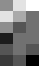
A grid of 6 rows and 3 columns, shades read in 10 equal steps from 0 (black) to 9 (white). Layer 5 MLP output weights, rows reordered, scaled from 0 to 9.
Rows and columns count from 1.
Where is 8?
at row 1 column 2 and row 2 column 1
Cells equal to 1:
1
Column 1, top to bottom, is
5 8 5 1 3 2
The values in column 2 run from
3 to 8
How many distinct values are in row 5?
2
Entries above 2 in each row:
3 3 3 2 3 1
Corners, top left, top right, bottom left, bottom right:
5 9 2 0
